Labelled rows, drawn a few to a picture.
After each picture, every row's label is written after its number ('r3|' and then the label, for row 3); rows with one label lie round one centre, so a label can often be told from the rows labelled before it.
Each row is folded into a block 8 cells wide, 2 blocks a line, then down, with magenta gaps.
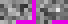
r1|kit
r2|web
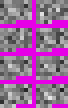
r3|kit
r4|web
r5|web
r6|kit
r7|kit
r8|kit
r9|kit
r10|kit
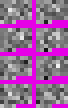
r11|kit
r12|web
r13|web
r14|web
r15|kit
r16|web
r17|kit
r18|kit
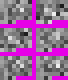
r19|web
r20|kit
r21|kit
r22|web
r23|web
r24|web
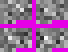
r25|web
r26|kit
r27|kit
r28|kit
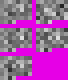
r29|web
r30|kit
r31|web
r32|web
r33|web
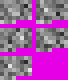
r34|kit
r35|kit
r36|web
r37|kit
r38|kit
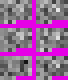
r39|web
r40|web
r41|web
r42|web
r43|kit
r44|web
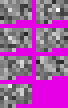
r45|kit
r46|web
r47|kit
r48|web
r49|web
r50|kit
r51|web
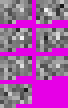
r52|web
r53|kit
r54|web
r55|web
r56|web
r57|web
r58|kit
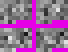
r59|web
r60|web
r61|kit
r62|kit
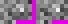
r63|web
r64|web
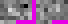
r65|kit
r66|web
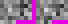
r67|kit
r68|kit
